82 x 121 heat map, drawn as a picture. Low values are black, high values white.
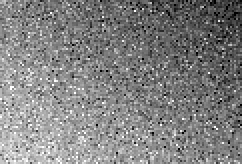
The ninth with the lowest average is the top right. There are no regular stripes. The halves do not mirror each other. The field climbs toward the bottom left. The bottom left is the ninth with the highest average. The texture is fine-grained noise. The values follow a bell shape.
